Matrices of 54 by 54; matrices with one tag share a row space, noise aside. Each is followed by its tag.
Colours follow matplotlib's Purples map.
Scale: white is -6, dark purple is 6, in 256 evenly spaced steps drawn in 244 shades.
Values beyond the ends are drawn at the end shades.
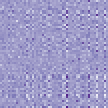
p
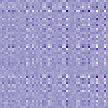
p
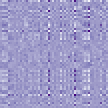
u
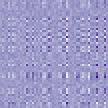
p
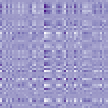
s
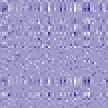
u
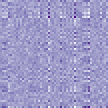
u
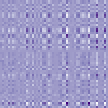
p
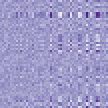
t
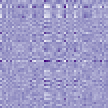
s
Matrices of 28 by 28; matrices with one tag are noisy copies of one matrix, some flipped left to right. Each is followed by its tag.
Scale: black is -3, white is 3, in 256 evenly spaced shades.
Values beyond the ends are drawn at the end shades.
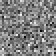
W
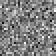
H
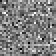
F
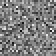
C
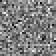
F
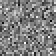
H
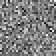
C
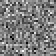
F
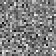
W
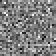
F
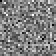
F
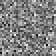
W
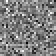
F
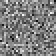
F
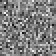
F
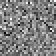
C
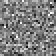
F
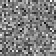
C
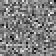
F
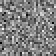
H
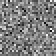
C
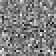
W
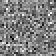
F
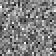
H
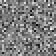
C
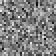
H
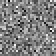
C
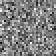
H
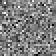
F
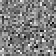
W
